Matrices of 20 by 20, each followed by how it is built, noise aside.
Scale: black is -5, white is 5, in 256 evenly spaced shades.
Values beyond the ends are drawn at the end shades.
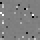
sparse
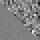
upper triangular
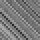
Toeplitz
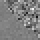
upper triangular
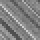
Toeplitz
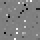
sparse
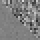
upper triangular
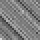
Toeplitz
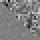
upper triangular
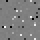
sparse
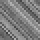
Toeplitz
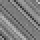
Toeplitz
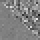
upper triangular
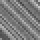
Toeplitz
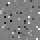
sparse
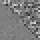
upper triangular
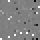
sparse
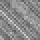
Toeplitz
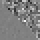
upper triangular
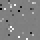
sparse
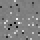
sparse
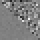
upper triangular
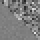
upper triangular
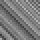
Toeplitz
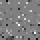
sparse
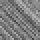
Toeplitz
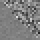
upper triangular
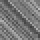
Toeplitz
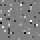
sparse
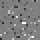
sparse
